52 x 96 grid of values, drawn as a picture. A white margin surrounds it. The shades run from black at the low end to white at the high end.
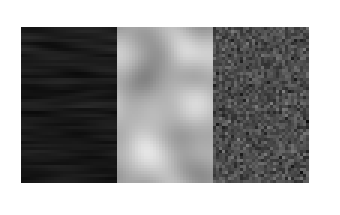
The table splits into one row of 3 panels. Panel 1,1: very low, streaked across, faint in contrast. Panel 1,2: high, smooth. Panel 1,3: low, fine-grained.
